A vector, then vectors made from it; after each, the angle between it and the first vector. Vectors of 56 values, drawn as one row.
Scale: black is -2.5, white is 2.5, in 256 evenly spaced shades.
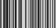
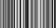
orthogonal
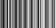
partly aligned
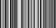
orthogonal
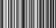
partly opposed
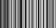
partly aligned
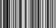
nearly parallel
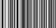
nearly opposite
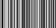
nearly opposite
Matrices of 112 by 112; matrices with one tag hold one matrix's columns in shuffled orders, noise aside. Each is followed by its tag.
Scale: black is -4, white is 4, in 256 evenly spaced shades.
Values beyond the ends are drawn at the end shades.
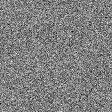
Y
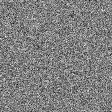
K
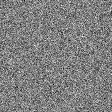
K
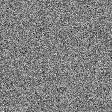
Y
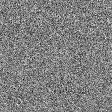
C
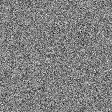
Y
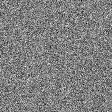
K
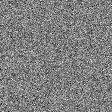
Y
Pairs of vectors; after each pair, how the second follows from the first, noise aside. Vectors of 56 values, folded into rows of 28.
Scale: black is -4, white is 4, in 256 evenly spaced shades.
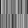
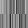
shuffled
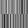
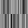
shuffled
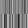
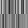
reversed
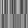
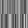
reversed
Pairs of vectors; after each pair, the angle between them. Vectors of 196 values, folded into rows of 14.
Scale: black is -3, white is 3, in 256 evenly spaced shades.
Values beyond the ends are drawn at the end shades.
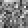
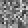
partly opposed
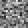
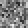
partly opposed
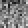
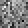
partly opposed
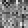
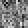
nearly parallel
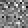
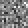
partly opposed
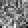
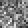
nearly parallel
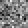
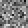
partly opposed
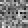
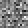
partly opposed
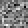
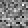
partly aligned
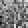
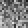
nearly opposite
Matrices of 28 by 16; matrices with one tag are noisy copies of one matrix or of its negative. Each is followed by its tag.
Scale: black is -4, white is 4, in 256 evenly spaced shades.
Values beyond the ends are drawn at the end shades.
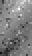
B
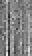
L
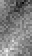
B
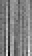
L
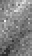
B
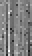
L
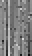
L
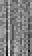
L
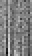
L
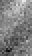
B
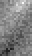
B
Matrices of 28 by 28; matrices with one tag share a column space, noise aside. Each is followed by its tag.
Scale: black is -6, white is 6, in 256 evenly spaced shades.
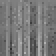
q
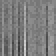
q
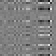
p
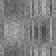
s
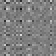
p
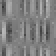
s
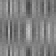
s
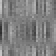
s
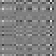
p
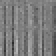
q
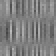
s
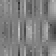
s
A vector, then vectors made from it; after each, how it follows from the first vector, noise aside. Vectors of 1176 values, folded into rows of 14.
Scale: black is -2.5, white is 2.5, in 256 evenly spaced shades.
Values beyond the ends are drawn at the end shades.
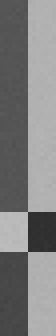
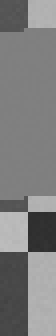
partly zeroed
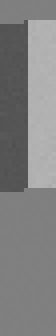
partly zeroed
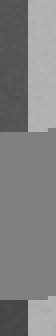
partly zeroed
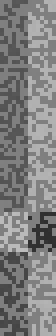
partly zeroed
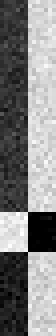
scaled up
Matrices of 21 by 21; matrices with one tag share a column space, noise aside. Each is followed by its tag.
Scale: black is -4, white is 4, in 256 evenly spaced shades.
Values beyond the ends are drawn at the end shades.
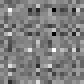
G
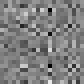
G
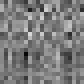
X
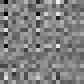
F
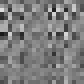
X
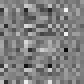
G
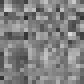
X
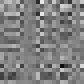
F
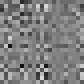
F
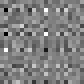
G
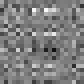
G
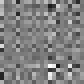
F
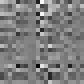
F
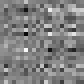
G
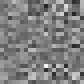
F
